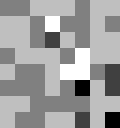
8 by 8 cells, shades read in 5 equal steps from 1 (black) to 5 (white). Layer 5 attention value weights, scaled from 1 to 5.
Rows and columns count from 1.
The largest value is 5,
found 4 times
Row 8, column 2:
3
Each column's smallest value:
3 3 3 2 3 1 3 1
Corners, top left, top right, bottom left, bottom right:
3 4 4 1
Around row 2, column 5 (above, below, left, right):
4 4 5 3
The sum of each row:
29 29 28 31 29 23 28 25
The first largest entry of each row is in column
3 4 1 6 5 4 1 1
